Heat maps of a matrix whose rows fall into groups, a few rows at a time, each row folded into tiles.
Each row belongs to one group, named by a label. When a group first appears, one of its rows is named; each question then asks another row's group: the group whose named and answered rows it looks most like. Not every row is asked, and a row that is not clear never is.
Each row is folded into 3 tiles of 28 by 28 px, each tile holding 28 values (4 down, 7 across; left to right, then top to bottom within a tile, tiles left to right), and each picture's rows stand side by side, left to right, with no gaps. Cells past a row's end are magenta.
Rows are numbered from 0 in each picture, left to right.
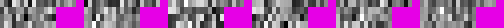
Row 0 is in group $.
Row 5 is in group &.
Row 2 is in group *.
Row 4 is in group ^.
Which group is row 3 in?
*
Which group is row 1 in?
&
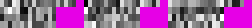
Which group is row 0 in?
$
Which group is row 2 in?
*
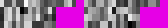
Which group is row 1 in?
^
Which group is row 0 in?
$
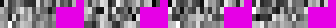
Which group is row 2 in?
&
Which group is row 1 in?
*
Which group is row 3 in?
&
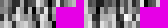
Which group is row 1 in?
&
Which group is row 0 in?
&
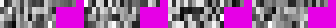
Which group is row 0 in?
^
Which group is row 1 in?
$
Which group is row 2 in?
*
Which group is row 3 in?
^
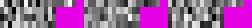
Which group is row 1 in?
^
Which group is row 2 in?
$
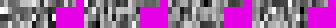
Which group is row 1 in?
^
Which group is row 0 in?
*
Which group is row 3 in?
&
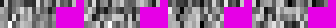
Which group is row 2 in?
&
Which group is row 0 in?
&
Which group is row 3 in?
^
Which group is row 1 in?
*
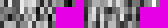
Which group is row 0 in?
*
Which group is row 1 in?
$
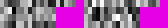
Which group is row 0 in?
^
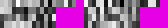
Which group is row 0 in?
*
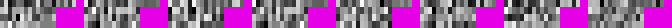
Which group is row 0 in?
&
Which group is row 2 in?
$
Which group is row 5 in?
^
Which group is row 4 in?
$
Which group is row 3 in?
^
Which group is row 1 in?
^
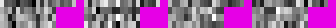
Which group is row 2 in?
^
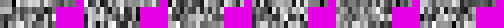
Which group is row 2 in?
&
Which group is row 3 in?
*
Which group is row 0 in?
*
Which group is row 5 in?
*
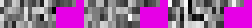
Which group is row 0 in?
^
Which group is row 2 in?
$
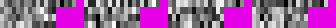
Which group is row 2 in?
*
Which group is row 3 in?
&
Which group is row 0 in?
^
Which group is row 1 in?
$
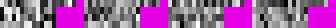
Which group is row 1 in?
*
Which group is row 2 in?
$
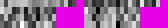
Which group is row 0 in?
*
